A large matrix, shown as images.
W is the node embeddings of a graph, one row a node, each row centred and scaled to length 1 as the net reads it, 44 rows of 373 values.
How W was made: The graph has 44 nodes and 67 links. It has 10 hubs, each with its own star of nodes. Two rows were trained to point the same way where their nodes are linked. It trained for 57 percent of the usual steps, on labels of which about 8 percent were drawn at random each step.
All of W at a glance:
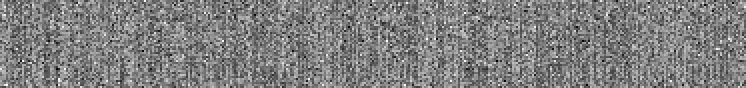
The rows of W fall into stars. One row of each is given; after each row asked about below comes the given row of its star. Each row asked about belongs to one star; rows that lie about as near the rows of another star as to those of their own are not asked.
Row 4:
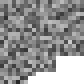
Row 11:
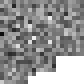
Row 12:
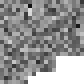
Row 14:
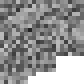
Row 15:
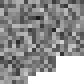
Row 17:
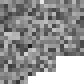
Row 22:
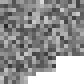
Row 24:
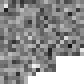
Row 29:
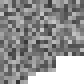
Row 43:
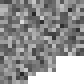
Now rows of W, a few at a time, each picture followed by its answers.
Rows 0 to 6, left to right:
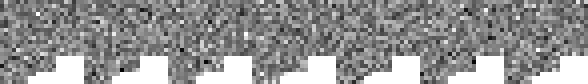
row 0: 15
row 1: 29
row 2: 12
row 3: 12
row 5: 15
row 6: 22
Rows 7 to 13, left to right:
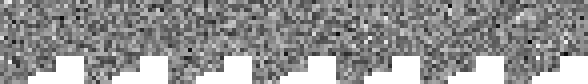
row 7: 24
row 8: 11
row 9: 15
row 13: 14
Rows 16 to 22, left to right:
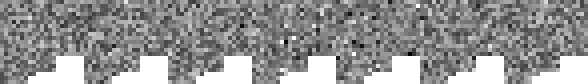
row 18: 14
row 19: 11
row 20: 17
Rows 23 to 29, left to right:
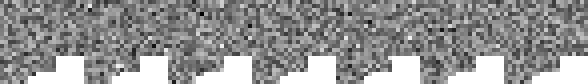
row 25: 17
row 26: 15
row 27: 4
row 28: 22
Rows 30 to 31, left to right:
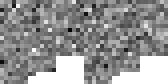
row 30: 4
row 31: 14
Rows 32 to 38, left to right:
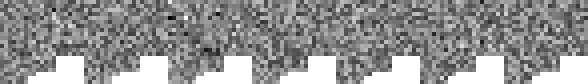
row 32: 29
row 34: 11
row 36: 24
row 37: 11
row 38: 43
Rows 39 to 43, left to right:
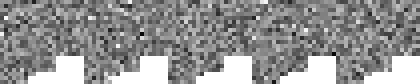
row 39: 12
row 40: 12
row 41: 24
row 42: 24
